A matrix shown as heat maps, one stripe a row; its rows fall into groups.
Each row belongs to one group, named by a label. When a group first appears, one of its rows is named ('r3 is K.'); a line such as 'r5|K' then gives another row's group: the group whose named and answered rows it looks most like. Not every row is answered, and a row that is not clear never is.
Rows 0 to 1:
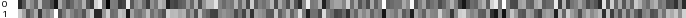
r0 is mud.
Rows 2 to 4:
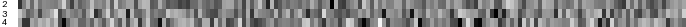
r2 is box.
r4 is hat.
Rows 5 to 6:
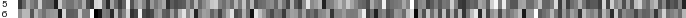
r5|mud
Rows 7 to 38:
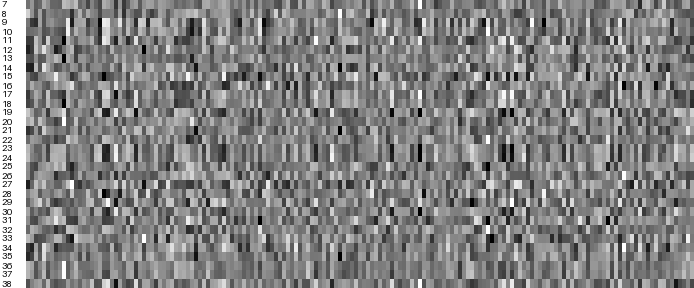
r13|mud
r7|mud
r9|hat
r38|mud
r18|mud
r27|box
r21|box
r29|mud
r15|hat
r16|box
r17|mud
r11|mud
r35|box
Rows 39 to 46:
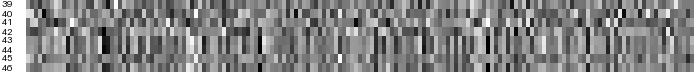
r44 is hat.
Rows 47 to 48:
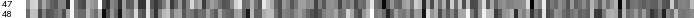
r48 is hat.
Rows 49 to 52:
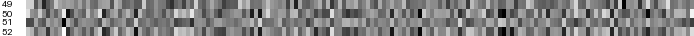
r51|mud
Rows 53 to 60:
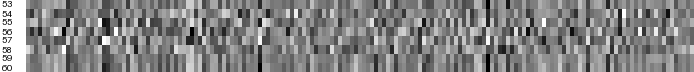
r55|hat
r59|hat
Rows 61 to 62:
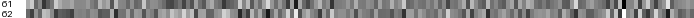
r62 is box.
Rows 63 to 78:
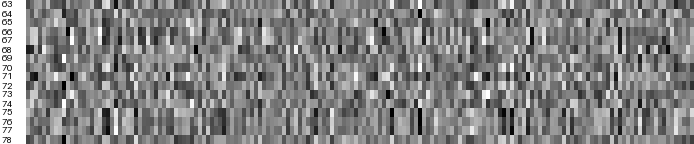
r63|mud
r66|hat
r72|mud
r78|mud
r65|hat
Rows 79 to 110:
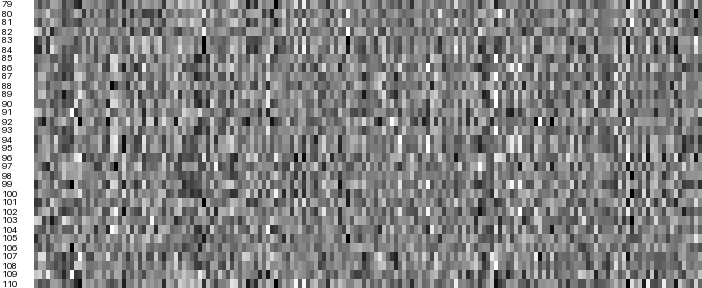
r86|mud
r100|box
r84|box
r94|mud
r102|mud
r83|box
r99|mud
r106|mud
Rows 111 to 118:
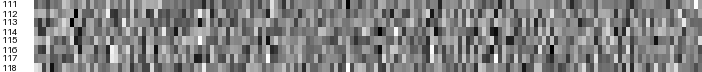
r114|hat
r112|hat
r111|box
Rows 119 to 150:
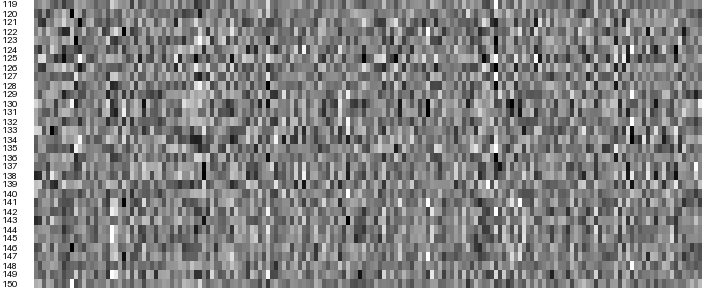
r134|box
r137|box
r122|mud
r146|mud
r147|mud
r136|hat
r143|box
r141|mud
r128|hat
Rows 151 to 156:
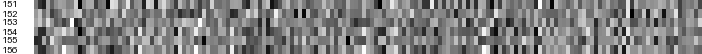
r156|hat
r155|box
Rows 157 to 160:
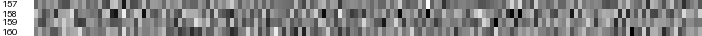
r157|mud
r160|box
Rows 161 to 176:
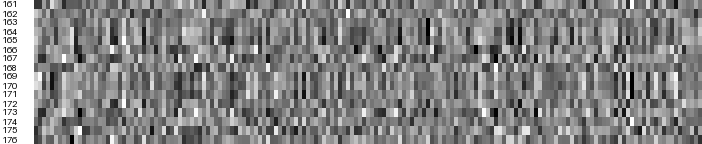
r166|hat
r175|box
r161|box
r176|mud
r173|hat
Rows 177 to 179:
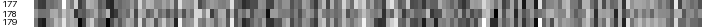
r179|hat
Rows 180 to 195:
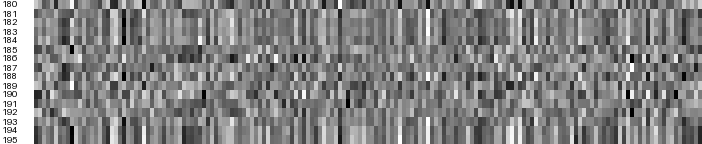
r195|mud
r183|mud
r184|mud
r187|box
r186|box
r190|box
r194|mud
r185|mud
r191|box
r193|mud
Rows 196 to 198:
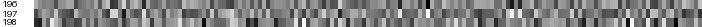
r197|mud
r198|box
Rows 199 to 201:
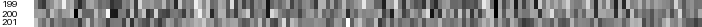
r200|hat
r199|hat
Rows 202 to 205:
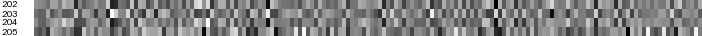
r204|hat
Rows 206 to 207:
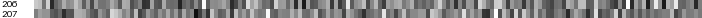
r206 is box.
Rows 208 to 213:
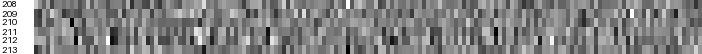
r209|box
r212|hat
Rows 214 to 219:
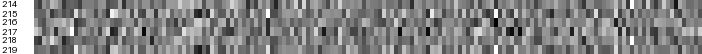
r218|box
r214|box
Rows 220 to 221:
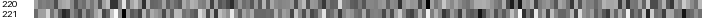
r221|mud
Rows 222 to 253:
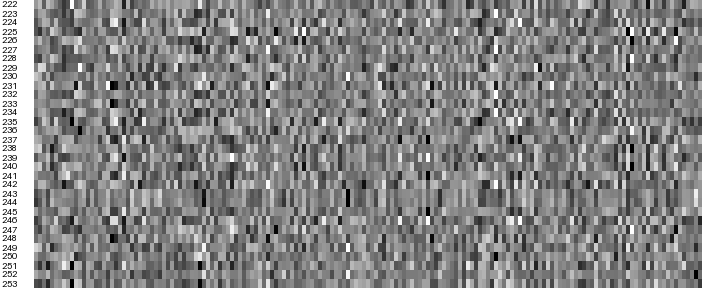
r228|box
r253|mud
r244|box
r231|hat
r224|mud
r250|hat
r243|box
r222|mud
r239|mud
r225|box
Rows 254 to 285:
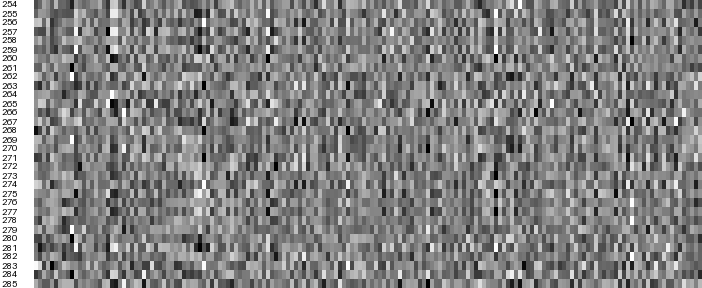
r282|box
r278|box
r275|hat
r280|mud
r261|mud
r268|box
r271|box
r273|hat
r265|hat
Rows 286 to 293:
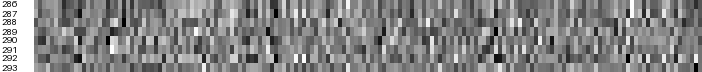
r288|mud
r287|box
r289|hat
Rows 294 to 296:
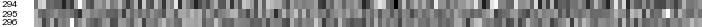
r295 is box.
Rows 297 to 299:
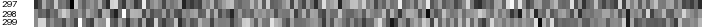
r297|mud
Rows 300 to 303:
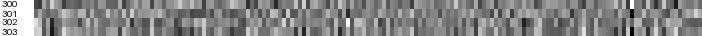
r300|box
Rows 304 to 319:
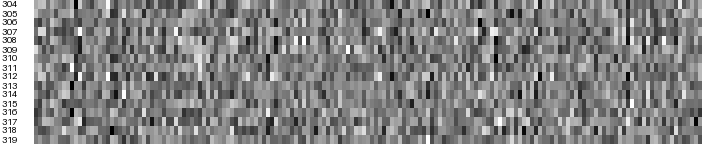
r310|hat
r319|mud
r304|hat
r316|mud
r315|box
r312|hat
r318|hat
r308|box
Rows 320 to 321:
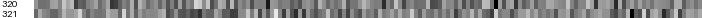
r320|hat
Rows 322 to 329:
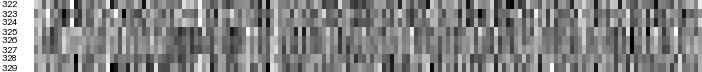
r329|hat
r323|mud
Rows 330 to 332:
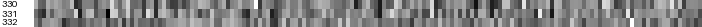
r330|hat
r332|box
